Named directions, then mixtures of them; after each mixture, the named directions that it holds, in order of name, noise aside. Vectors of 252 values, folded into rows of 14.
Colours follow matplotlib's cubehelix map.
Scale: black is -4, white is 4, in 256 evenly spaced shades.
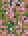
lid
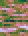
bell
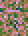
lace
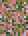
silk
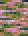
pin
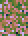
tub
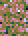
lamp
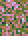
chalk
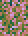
lid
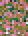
lamp, silk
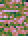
lace, pin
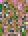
silk, tub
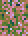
lid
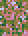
chalk, lid, silk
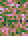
bell, chalk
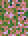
lamp, lid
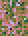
lid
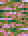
pin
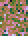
lamp, tub
